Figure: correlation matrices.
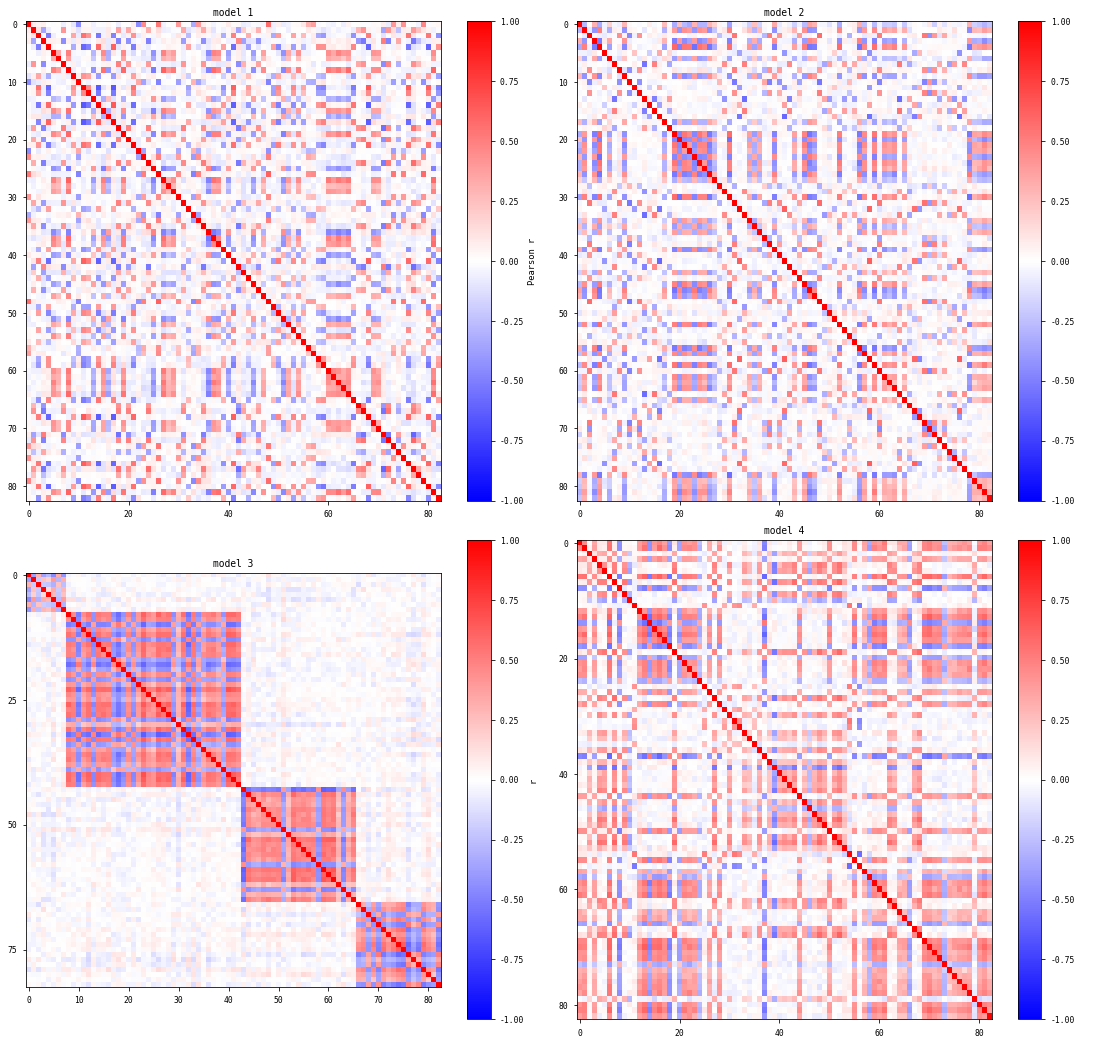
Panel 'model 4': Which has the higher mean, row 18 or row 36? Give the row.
36
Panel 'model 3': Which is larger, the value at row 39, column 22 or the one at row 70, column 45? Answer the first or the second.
the second
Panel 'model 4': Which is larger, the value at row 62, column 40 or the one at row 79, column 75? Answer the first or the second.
the first
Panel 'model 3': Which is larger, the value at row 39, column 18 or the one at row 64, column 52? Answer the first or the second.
the first
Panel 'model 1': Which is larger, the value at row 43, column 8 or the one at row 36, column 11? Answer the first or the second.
the second
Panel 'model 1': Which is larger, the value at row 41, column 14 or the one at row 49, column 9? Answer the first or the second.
the second
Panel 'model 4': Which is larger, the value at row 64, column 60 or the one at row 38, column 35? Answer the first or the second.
the first
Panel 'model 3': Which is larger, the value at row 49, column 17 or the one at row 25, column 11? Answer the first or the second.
the second
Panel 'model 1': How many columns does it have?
83
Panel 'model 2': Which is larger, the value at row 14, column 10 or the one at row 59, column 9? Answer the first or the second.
the first
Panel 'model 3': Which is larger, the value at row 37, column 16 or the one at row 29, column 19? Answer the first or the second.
the first
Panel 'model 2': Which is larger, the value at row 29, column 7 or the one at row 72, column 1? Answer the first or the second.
the first
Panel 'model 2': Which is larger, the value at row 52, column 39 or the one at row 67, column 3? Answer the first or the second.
the second
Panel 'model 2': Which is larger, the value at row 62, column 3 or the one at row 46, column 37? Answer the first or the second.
the second
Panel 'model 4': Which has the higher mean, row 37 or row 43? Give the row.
43
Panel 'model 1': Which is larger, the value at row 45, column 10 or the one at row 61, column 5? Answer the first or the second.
the second
